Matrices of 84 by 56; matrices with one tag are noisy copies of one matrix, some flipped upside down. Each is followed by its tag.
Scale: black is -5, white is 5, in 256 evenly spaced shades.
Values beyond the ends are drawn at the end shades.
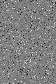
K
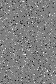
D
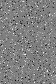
D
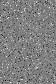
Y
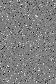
Y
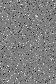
Y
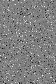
K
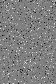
K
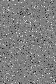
K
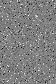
Y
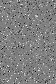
Y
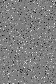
K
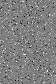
D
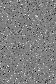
Y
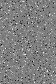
D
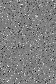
Y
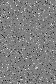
Y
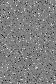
Y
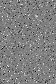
Y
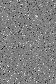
Y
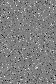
Y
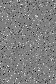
Y
